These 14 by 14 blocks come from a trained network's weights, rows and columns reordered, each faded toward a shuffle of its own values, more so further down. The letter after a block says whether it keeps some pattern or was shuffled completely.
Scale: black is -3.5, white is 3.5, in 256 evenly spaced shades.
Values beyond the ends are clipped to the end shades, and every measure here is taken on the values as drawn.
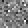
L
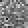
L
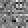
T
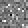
L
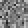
T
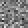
L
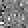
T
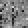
T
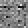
T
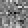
T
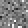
L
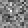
T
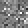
L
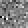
L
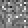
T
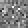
L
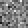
L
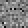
L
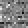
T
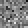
L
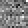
T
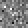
L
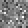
L
